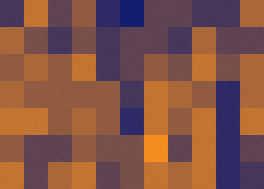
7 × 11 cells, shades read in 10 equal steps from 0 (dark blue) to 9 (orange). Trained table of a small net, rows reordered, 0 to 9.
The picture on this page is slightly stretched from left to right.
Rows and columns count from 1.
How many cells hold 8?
0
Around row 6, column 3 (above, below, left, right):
5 6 3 5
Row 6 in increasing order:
1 3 3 3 3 4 4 5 5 7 9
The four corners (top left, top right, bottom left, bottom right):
2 6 7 2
